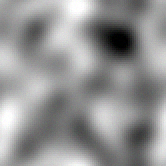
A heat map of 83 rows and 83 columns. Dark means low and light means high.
Ninth with the lowest average: top right. Grain: smooth. Lone odd cells: none. Histogram: bell-shaped. Mirror symmetry: none.
